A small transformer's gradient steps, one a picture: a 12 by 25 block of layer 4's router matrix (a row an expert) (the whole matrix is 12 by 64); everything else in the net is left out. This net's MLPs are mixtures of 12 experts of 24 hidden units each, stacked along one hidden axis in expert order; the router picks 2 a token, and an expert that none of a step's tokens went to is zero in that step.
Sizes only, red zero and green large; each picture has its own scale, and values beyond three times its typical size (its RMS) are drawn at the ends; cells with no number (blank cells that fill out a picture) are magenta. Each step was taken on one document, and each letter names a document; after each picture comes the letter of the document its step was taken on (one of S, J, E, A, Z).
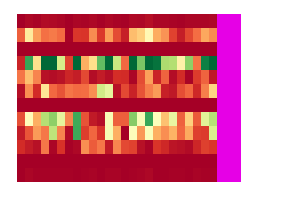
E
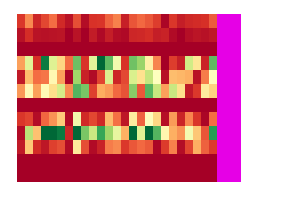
E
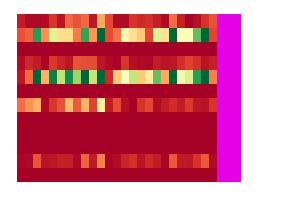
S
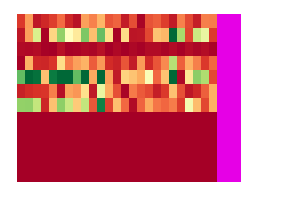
S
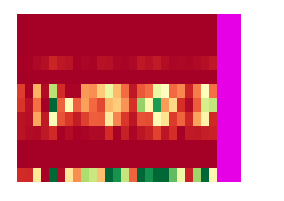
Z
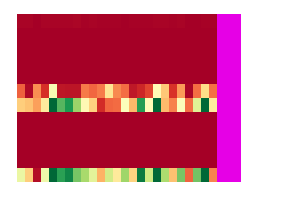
Z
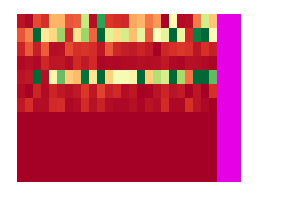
S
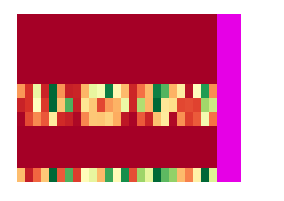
Z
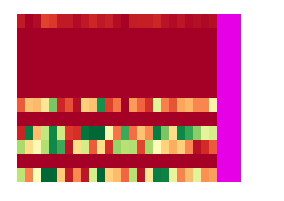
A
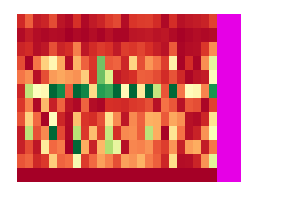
E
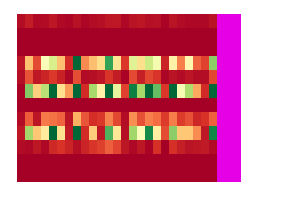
E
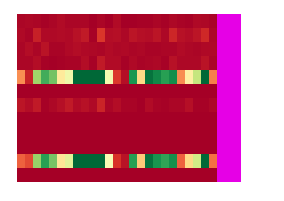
S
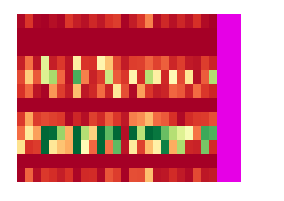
E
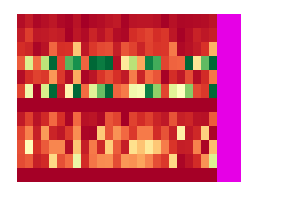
E
